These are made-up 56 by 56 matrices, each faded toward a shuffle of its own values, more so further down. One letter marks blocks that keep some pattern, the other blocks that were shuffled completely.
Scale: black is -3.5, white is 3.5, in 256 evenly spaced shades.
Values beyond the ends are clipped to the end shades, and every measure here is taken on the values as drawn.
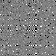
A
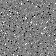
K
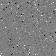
K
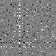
A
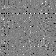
A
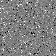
K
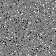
K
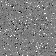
K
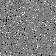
K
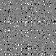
A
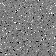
K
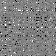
A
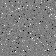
K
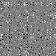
A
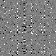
A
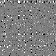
A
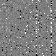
A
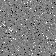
K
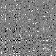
A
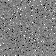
K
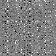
A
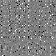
A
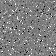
K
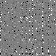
A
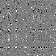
A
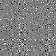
A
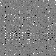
A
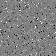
K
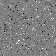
K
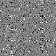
A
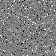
K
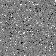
K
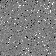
K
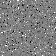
K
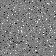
K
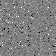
K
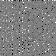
A
